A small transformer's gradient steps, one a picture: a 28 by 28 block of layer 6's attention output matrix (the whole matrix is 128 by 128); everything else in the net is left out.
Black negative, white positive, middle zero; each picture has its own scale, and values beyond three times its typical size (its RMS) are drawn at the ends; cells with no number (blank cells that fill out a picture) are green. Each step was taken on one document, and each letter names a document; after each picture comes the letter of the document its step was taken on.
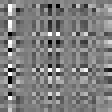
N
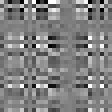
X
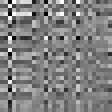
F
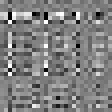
F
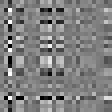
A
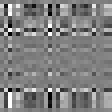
N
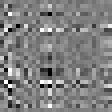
A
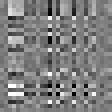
N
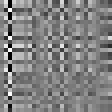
F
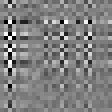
F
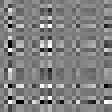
A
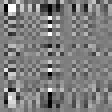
N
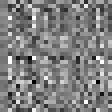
X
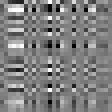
N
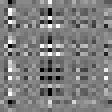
A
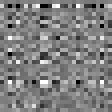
X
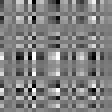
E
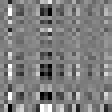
A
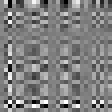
X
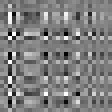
F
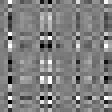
A
